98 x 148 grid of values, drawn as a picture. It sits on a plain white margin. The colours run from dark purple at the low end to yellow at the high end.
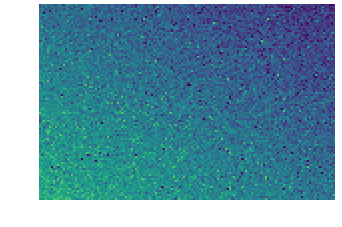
Ninth with the lowest average: top right. Slope: up to the bottom left. Stripes: none. Grain: fine. Ninth with the highest average: bottom left. Mirror symmetry: none.
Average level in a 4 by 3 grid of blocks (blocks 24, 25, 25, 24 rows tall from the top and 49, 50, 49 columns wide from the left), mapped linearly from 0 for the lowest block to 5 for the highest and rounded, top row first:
2 1 0 | 3 2 1 | 4 3 2 | 5 4 3
